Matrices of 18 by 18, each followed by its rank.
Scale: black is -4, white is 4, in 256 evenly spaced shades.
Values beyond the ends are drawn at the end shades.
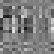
two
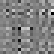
three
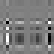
one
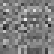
three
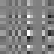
one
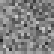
full rank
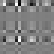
one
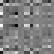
two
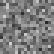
full rank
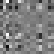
two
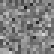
full rank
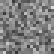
full rank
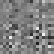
three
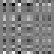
one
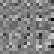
three
